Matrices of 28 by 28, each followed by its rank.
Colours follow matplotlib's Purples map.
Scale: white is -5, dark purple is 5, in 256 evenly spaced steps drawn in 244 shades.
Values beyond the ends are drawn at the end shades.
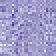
five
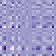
two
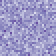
full rank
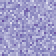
full rank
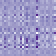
two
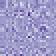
five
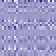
two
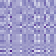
two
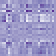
two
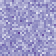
full rank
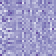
five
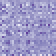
five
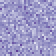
full rank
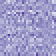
five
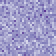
full rank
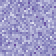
full rank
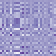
two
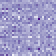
five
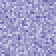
full rank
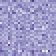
five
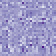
five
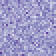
full rank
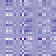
two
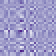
two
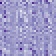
five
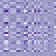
two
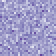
full rank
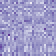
five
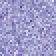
full rank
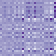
two
